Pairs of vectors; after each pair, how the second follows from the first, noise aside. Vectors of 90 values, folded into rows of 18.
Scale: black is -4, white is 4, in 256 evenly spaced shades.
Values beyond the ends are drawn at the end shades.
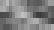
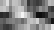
scaled up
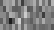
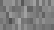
shrunk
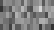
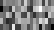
scaled up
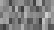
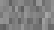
shrunk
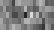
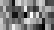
scaled up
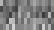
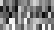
scaled up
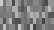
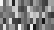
scaled up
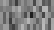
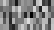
scaled up
